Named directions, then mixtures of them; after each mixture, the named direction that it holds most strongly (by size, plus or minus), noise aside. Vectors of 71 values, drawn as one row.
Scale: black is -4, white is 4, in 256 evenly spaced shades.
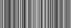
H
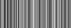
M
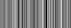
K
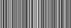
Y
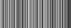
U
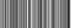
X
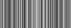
H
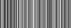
M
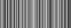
M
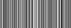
Y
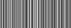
Y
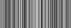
H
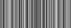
H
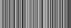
U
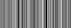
K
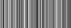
H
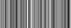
X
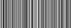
Y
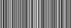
Y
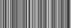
X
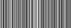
Y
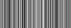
H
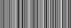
K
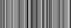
X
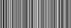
Y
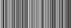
U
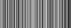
U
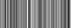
X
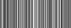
M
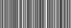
K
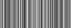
H
